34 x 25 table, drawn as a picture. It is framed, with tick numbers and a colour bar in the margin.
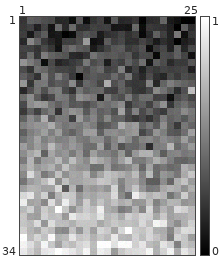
Slope: up to the bottom. Average level on the scale: 50%. Grain: fine. Ninth with the lowest average: top right.
